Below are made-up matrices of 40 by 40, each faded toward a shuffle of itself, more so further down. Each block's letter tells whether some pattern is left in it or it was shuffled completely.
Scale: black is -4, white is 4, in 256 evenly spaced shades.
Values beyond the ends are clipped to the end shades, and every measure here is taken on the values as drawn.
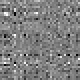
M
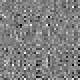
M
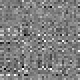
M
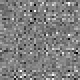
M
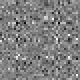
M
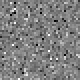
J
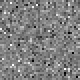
J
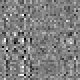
M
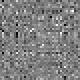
M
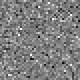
J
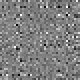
M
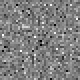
J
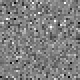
J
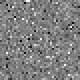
J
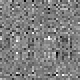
M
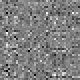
M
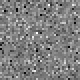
J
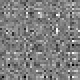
M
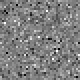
J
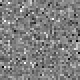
J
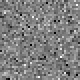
J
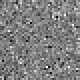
J
